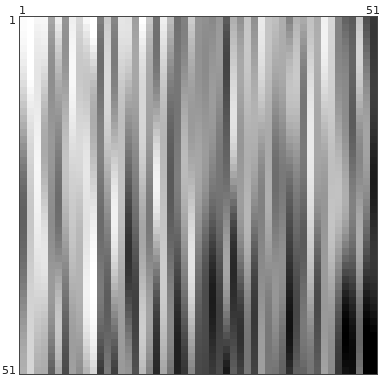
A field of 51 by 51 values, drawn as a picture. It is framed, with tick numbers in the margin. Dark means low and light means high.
There is an overall slope up to the top left. Overall the values sit about 60% of the way up the scale. Streaks run downward. The ninth with the highest average is the top left. The ninth with the lowest average is the bottom right.
